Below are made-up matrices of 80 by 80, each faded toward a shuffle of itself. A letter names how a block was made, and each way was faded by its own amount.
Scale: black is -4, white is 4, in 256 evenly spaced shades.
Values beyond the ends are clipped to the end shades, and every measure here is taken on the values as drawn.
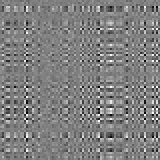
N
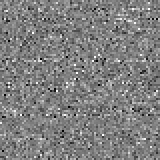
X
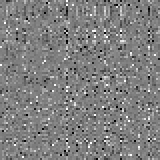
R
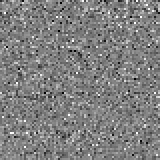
X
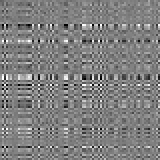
N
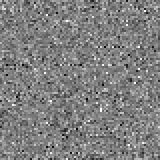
X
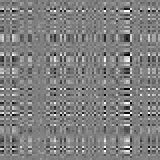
N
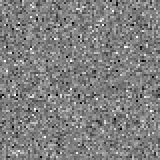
X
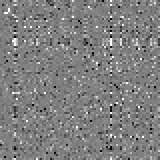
R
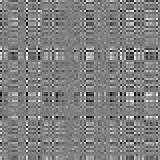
N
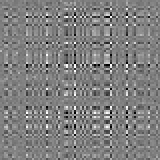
N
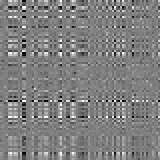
N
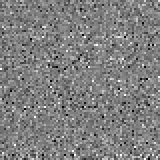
X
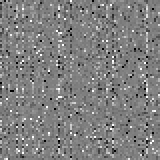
R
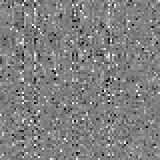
R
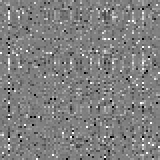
R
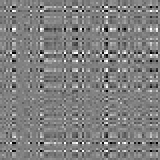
N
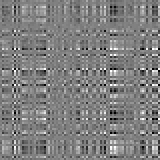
N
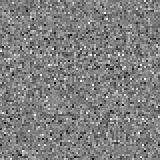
X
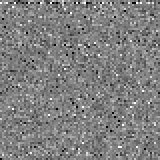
X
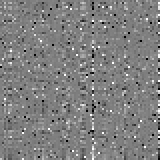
R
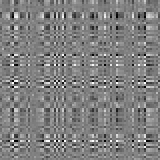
N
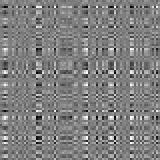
N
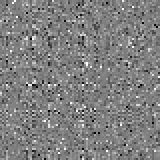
R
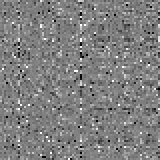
R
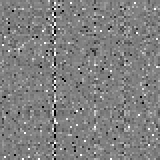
R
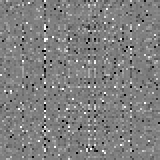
R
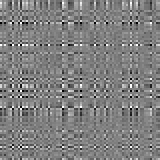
N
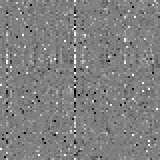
R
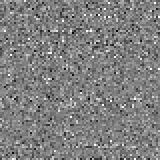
X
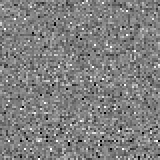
X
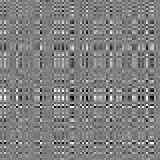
N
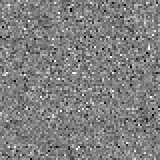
X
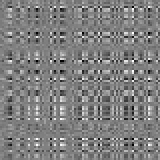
N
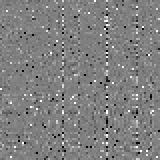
R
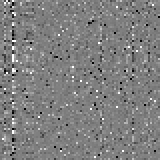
R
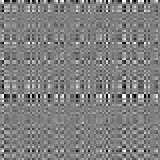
N
